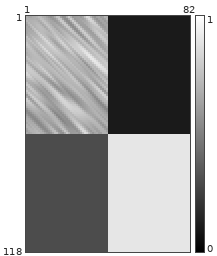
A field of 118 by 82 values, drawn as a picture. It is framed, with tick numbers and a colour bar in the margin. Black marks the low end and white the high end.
The table splits into 2 rows of 2 panels. Panel 1,1: high, slanting down to the right. Panel 1,2: very low, flat. Panel 2,1: low, flat. Panel 2,2: very high, flat.
